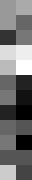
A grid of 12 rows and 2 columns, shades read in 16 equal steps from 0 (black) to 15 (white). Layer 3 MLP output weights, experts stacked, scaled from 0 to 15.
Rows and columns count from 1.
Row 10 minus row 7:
0 -1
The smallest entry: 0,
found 2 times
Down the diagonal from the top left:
9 6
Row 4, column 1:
13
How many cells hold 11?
1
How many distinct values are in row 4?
2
